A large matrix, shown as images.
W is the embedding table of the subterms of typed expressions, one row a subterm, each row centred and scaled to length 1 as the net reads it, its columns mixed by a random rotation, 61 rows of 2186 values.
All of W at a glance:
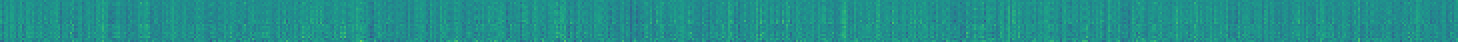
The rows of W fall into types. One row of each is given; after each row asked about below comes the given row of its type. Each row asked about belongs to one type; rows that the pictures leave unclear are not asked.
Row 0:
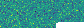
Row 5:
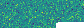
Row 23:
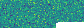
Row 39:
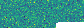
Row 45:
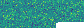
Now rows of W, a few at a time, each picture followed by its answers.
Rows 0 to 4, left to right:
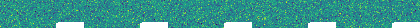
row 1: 45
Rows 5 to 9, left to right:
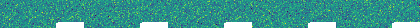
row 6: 39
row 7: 5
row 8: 0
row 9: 23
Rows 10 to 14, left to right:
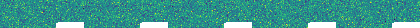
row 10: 5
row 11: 45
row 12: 45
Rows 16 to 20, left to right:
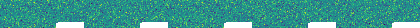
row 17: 5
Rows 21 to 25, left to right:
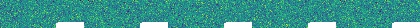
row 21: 5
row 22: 0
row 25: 0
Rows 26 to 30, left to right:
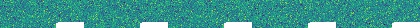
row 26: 45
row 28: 45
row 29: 23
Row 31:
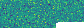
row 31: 23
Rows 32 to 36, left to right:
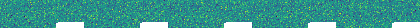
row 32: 39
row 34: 23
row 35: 39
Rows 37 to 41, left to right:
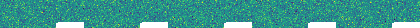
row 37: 5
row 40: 0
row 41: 39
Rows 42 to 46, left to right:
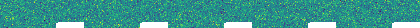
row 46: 0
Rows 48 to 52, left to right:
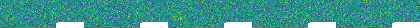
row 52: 39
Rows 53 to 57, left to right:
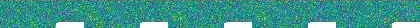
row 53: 0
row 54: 39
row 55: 39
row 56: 39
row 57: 45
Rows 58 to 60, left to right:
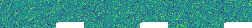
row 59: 5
